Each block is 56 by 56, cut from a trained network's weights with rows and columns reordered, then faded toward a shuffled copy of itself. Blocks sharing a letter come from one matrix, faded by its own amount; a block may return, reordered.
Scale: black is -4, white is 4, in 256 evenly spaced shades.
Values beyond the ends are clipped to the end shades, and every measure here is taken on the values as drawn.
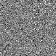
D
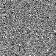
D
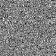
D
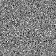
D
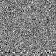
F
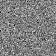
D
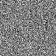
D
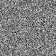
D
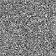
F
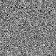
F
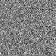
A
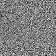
A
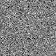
F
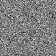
D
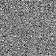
D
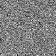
A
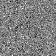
D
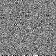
F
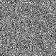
F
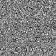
D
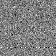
F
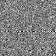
F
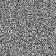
D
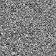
A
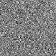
A
